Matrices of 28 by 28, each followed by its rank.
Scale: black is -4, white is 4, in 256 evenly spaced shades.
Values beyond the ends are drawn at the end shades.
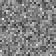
full rank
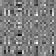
three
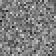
full rank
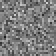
full rank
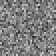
full rank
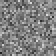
full rank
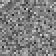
full rank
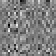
three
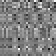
three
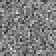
full rank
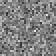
full rank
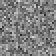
full rank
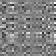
three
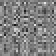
three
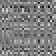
three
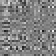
three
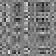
three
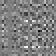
three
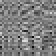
three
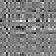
three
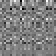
three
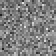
full rank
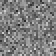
full rank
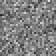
full rank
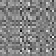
three
